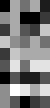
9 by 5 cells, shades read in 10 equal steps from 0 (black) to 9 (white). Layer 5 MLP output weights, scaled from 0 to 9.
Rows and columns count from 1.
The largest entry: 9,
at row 8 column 2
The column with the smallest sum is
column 1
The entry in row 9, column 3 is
0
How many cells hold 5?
4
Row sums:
17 13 20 26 27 31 8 36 13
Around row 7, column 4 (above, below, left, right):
8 6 1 3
